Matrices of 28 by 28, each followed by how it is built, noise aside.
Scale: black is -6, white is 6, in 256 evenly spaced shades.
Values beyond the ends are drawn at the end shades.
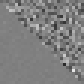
upper triangular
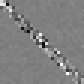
banded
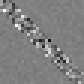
banded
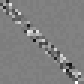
banded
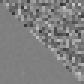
upper triangular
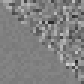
upper triangular
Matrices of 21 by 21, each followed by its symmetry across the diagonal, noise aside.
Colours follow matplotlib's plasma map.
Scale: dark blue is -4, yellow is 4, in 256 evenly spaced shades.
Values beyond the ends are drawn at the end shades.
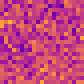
neither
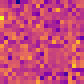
antisymmetric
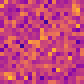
symmetric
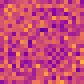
symmetric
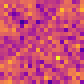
symmetric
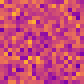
neither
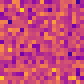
antisymmetric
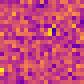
neither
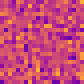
antisymmetric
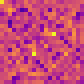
symmetric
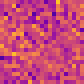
antisymmetric
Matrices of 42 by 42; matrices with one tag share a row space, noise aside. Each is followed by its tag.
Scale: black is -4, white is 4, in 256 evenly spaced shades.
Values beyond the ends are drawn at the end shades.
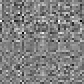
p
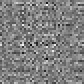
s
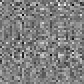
p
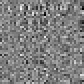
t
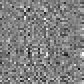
t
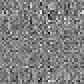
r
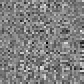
t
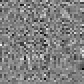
t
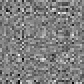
p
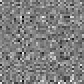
p
